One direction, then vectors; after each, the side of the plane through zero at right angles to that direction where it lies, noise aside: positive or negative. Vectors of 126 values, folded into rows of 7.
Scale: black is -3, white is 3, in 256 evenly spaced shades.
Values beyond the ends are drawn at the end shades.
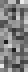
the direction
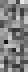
positive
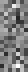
negative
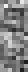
positive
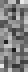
positive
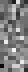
negative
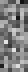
negative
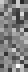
negative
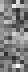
negative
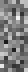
positive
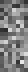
negative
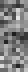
positive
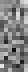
positive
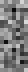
positive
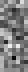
positive
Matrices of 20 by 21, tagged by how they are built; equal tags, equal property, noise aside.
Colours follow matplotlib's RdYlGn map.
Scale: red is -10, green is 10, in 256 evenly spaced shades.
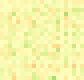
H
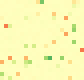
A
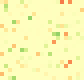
A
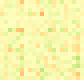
H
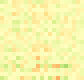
H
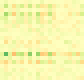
H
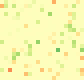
A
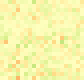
H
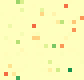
A
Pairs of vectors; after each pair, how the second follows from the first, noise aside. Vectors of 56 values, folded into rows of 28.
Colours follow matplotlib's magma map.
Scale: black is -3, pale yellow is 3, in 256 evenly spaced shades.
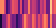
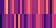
sign-scrambled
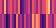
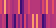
partly zeroed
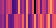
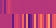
partly zeroed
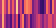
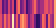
wrapped around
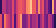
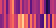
wrapped around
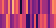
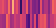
shrunk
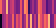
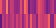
shrunk
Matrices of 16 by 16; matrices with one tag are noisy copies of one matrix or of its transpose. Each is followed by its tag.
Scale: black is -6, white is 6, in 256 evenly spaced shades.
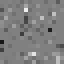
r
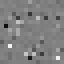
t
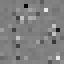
t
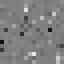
r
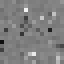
r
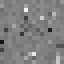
r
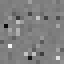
t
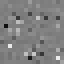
t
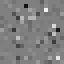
t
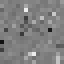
r
